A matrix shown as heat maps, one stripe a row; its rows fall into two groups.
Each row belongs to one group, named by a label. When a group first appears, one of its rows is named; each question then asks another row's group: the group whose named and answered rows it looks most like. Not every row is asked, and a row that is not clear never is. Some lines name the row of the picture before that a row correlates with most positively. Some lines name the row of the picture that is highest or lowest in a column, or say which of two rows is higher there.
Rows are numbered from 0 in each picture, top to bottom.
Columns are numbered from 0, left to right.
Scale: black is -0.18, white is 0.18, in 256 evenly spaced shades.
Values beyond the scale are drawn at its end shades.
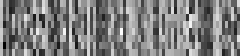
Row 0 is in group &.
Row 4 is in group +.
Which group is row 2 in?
+
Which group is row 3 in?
+
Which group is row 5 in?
&
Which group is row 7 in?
+
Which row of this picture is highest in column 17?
3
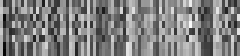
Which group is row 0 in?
+
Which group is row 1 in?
+
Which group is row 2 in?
&
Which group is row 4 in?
&
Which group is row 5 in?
+
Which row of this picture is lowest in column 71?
4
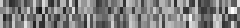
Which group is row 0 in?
&
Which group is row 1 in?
&
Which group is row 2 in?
+
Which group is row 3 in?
+
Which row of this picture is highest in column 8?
3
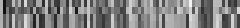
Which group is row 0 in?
+
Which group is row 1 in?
&
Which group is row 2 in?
+
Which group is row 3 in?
+
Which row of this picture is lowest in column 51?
0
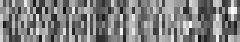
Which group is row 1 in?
&
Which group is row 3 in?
+
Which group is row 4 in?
+
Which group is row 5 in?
&
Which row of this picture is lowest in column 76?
3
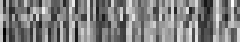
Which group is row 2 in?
+
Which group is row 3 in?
&
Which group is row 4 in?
&
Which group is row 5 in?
&
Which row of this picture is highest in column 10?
2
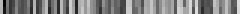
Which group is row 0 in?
&
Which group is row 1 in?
&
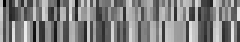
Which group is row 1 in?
&
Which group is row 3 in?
+
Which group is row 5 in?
+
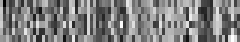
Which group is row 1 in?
&
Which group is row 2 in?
+
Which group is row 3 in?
+
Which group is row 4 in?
+
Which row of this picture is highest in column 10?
3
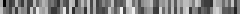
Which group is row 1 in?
+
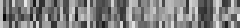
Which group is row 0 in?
+
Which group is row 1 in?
&
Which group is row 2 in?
&
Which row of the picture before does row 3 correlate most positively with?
1
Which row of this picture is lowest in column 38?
2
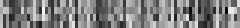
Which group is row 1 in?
&
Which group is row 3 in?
&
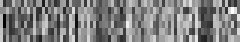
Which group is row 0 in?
+
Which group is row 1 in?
&
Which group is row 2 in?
&
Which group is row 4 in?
&
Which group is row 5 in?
&
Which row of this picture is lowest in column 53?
1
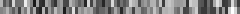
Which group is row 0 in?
+
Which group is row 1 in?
&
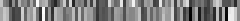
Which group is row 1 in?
&
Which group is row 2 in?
&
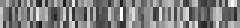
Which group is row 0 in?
&
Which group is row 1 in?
+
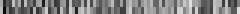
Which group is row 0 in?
+
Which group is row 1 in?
&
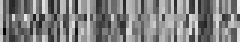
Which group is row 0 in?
&
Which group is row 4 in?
&
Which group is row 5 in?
&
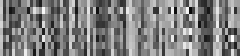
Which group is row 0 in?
&
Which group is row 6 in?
+
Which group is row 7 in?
+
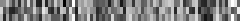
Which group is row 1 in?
&
